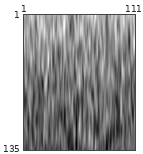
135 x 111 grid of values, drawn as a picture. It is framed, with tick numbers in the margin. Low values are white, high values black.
Values rise toward the bottom. The histogram is bell-shaped. The grain runs up and down.
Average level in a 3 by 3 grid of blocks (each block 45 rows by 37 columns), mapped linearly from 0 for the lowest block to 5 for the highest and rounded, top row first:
001 / 333 / 555
